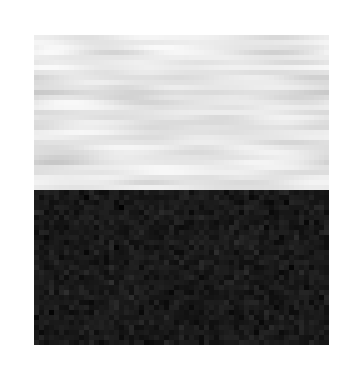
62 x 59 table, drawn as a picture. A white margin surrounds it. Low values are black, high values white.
The table splits into 2 rows of 1 panel. Panel 1,1: very high, streaked across, faint in contrast. Panel 2,1: very low, fine-grained, faint in contrast.
